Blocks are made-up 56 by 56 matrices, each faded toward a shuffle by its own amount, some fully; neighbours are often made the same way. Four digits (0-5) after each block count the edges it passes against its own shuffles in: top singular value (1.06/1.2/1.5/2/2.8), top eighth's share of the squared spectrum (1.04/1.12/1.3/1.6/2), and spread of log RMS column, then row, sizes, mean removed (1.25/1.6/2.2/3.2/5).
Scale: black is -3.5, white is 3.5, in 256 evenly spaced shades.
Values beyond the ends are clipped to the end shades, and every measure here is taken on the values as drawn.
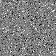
0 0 0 0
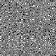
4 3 2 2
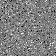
0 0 0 0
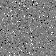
1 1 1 0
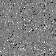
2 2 1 1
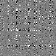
2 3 3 3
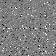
2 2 0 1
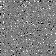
1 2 1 1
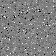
0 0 0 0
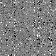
2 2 2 1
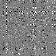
2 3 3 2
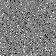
0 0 0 0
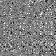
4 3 2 1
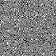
3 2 1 1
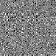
4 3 2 2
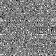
3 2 0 1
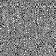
3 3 1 1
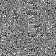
3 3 1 0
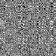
4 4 2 2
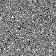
2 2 0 1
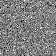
2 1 0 0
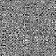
4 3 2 2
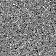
0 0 0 0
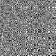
4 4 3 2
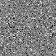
3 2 0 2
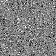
3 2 0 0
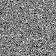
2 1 0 0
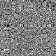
4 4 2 2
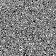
0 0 0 0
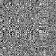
4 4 2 2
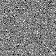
3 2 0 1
